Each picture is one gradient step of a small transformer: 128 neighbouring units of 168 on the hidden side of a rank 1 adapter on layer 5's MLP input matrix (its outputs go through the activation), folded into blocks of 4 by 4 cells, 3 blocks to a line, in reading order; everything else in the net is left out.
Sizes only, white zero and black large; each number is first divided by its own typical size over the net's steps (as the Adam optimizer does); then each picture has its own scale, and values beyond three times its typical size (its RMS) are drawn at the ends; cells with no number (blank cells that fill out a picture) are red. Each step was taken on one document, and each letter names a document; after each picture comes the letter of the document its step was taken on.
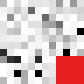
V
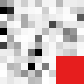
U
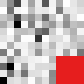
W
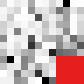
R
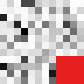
W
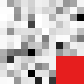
R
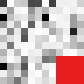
W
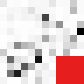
V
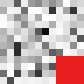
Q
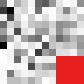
Q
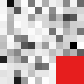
R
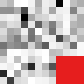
Q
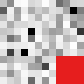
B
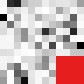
W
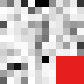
W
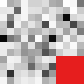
B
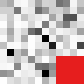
B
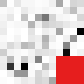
V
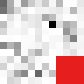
U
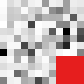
R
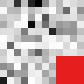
W
